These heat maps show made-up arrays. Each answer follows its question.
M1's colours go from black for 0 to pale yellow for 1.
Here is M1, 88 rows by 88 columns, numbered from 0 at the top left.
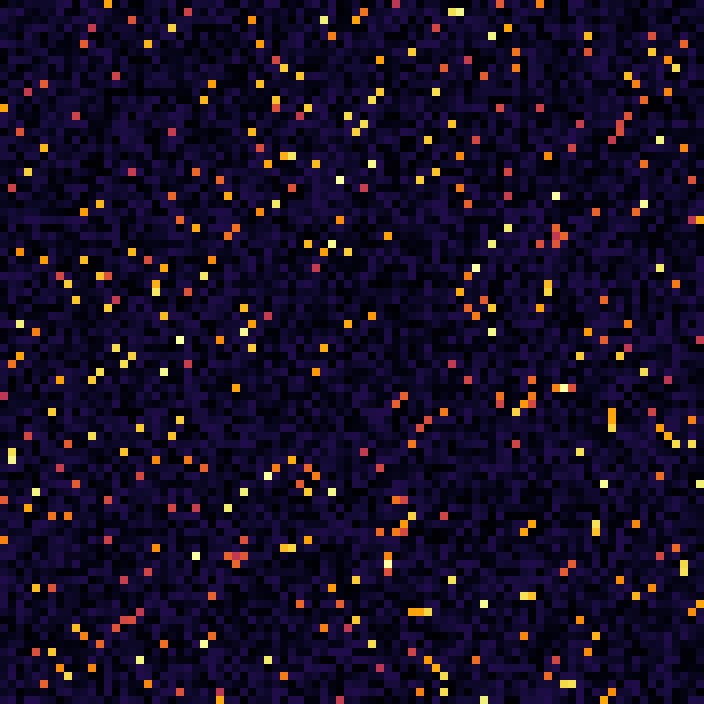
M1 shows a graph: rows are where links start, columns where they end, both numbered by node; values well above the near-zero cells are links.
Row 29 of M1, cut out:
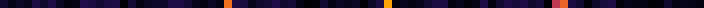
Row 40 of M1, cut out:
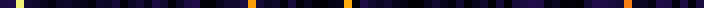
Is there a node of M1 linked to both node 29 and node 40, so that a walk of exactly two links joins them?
no
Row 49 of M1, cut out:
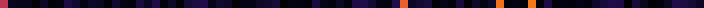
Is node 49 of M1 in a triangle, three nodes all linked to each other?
yes
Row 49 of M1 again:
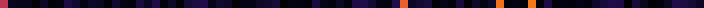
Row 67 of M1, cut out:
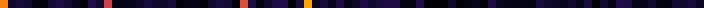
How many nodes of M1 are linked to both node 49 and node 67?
1
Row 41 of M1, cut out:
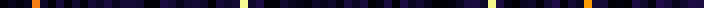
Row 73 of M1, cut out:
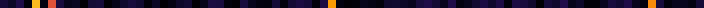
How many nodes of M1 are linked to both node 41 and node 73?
1
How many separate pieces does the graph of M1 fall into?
1
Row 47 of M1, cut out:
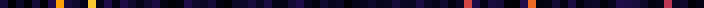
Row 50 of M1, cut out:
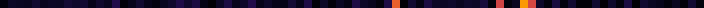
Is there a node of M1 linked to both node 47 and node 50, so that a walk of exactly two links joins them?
yes
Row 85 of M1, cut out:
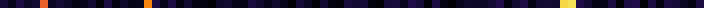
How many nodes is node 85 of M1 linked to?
4
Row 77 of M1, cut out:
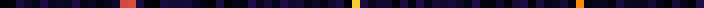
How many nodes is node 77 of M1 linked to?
4
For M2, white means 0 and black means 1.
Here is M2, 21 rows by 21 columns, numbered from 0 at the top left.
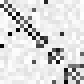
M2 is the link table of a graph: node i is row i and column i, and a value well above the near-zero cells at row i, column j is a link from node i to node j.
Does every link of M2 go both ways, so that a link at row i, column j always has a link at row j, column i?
yes
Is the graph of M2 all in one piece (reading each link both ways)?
yes
